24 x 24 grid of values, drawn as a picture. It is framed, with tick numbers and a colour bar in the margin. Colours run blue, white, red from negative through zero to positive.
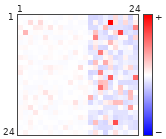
Slope: none. Seam: vertical, 60% of the way across, the left part calmer. Average level on the scale: 50%. Histogram: skewed, a long tail of high values. Mirror symmetry: none. Stripes: none.
